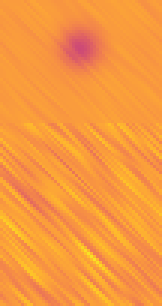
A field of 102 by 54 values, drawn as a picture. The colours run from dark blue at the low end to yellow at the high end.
Odd rows or columns: none. Seam: horizontal, 40% of the way down, the top part calmer. Dips: one, in the top middle. Histogram: skewed, a long tail of low values. Slope: none. Grain: diagonal, down to the right. Ninth with the lowest average: top middle.
